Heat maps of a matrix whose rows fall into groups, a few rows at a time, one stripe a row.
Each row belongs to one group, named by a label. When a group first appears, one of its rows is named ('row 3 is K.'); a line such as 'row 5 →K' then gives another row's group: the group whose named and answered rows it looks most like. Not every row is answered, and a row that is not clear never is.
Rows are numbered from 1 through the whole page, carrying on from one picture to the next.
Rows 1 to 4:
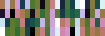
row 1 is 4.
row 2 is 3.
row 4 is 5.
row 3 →5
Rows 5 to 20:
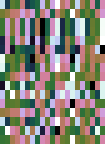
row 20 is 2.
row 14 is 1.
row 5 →5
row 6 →2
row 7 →4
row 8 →4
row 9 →4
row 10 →3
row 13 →2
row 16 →5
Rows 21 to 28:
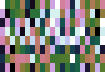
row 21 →5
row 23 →4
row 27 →2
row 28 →3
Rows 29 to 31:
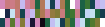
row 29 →2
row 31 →4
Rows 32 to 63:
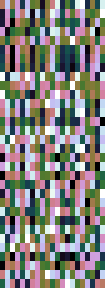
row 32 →4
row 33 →4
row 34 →3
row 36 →2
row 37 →3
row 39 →3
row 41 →2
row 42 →5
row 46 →4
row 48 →4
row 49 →2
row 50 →4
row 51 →2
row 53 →4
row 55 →5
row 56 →3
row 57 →4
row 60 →3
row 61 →2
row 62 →4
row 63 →1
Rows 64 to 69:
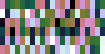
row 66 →2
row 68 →4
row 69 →1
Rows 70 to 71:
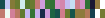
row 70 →1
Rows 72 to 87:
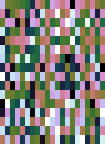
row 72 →5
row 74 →1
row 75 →5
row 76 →2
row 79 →3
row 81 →3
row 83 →1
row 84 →4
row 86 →5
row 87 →4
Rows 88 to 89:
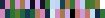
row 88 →4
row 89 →5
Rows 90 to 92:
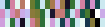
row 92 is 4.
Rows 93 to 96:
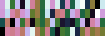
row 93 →4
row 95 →3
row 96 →2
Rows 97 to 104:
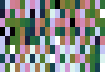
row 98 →4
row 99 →5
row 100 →3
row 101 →5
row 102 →1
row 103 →4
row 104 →1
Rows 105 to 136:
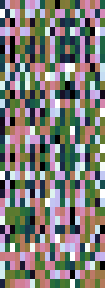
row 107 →3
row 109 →3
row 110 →3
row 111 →3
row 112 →1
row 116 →5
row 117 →4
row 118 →3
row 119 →2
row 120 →2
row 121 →4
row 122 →3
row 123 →4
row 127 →4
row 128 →5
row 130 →3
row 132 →1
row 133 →2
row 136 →2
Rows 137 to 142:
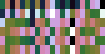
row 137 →3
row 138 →4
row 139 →5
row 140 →2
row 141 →5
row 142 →2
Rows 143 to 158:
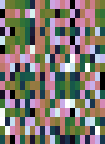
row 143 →5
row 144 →2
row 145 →5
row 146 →3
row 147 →5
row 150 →1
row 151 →3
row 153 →3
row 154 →1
